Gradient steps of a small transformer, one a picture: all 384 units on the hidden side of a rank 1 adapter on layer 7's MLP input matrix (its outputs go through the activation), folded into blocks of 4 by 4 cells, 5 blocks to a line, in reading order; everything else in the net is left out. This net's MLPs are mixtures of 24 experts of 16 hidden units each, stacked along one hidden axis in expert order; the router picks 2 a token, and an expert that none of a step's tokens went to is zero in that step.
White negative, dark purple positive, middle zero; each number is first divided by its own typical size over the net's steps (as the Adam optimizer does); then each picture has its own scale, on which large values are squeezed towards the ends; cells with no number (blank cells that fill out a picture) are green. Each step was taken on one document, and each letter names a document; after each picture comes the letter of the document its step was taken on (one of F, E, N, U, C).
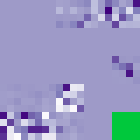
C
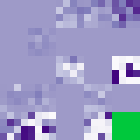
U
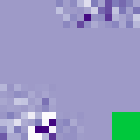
C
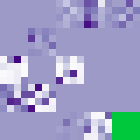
U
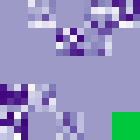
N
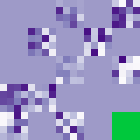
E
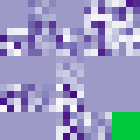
N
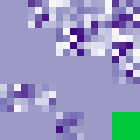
N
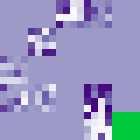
U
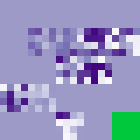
E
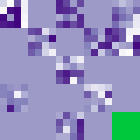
E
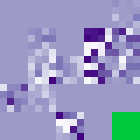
E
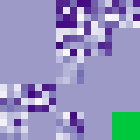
N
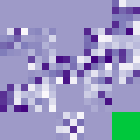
E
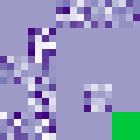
U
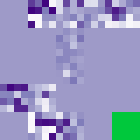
N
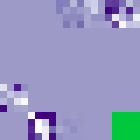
C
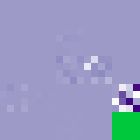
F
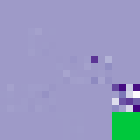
F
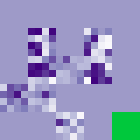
E
